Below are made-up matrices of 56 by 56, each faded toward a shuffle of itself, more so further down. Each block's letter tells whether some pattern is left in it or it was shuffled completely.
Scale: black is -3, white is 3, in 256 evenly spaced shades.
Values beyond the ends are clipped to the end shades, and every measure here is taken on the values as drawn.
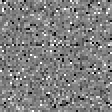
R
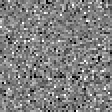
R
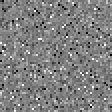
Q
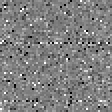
R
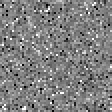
Q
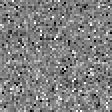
Q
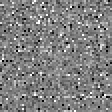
R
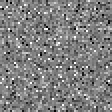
Q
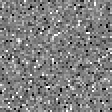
Q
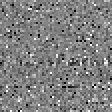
R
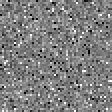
Q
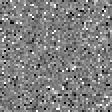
Q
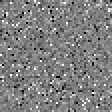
Q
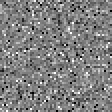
R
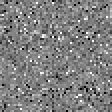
R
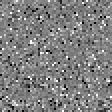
R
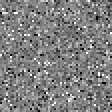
R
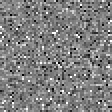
R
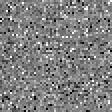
R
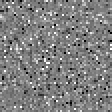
Q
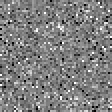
R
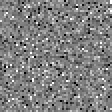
Q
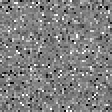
R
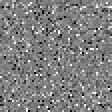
R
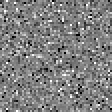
Q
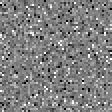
R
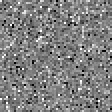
Q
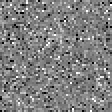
R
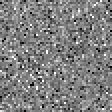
Q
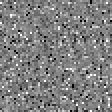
R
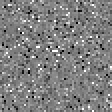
Q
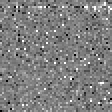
R
